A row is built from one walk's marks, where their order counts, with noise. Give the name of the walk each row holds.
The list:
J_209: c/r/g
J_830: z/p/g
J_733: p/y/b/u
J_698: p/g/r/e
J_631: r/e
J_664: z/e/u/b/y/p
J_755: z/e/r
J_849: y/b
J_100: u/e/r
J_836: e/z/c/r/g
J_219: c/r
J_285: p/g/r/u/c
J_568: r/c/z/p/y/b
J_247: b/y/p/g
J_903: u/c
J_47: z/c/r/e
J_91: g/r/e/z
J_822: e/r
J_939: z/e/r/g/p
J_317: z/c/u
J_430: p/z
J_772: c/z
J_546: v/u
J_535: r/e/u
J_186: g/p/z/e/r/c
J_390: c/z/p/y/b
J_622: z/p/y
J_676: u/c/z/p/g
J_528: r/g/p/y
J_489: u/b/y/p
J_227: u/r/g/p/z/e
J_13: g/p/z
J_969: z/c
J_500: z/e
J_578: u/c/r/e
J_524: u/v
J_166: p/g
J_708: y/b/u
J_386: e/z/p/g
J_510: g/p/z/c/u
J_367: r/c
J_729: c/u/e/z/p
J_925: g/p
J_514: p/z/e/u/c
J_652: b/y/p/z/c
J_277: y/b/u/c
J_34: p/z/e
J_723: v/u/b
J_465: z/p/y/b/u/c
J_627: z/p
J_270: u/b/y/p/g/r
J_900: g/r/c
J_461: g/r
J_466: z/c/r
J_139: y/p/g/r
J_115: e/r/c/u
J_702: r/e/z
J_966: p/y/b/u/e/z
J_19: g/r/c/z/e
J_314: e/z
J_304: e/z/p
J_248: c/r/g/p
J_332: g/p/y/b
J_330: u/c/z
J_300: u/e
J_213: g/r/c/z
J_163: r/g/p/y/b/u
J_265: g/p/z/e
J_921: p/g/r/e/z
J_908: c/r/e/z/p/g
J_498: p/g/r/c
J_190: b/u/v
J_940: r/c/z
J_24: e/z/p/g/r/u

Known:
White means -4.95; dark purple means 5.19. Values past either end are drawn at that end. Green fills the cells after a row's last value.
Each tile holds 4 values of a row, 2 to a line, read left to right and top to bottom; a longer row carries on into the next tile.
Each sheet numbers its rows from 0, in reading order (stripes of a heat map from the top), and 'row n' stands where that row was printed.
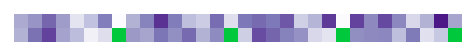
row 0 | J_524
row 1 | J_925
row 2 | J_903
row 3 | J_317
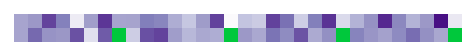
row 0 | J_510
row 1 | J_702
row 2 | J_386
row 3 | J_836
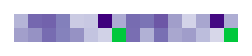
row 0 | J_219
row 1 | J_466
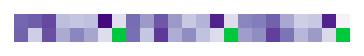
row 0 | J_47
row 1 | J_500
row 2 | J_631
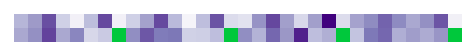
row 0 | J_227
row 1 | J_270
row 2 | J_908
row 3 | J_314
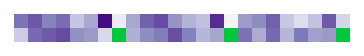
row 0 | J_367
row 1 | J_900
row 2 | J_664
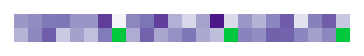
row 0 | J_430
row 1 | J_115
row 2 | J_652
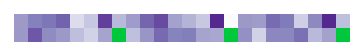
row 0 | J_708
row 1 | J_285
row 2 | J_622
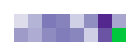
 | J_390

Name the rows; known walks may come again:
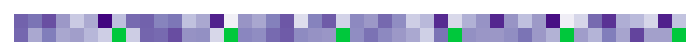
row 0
J_466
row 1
J_367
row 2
J_652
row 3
J_733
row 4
J_836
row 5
J_248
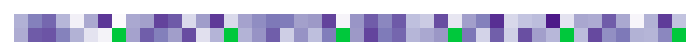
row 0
J_100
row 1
J_676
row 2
J_430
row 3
J_277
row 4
J_939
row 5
J_163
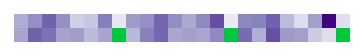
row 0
J_489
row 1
J_314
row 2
J_755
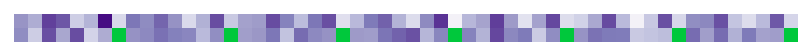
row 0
J_830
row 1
J_465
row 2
J_304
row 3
J_186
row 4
J_265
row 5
J_270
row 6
J_664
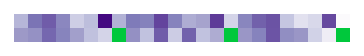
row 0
J_219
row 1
J_627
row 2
J_578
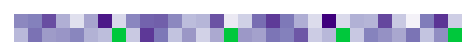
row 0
J_115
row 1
J_330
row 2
J_209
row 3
J_24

